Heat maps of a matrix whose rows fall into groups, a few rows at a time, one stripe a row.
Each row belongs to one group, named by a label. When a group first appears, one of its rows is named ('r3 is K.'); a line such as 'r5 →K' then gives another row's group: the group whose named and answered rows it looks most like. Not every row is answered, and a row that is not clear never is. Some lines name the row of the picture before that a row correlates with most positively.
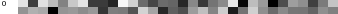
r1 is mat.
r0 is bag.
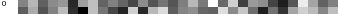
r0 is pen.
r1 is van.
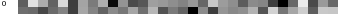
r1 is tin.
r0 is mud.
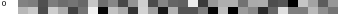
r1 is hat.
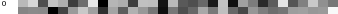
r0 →hat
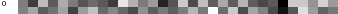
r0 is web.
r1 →pen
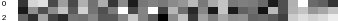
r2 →web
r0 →mud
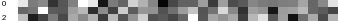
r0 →mat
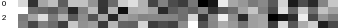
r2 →mud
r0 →bag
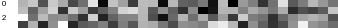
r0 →hat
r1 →bag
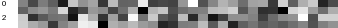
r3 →mat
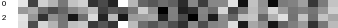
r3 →bag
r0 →bag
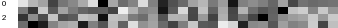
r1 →web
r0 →mat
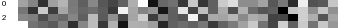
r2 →pen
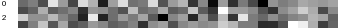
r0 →hat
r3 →van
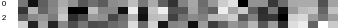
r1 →van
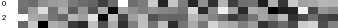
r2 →mat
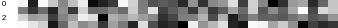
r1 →tin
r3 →mat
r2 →mat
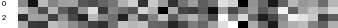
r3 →bag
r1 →hat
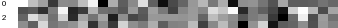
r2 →mud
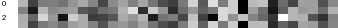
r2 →bag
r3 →pen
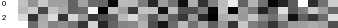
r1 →hat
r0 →bag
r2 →bag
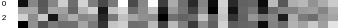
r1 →hat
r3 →hat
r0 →hat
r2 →mat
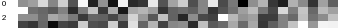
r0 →mud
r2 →bag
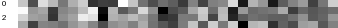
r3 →pen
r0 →bag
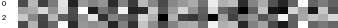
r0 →mud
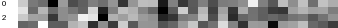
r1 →web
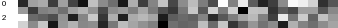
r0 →van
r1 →pen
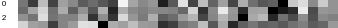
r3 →mat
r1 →mud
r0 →web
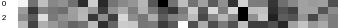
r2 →mud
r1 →pen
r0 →web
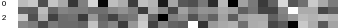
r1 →van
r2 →web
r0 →hat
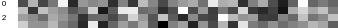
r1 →web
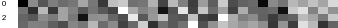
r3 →pen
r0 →hat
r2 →van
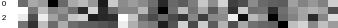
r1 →web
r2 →bag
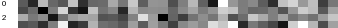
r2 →mat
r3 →van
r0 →van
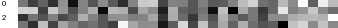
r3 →web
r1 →hat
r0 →tin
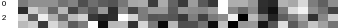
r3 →hat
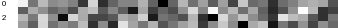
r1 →pen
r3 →mud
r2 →bag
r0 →web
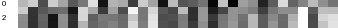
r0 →hat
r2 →tin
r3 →tin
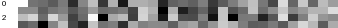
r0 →tin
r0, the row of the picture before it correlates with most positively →1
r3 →van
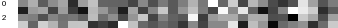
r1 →van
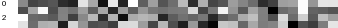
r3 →bag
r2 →tin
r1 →mud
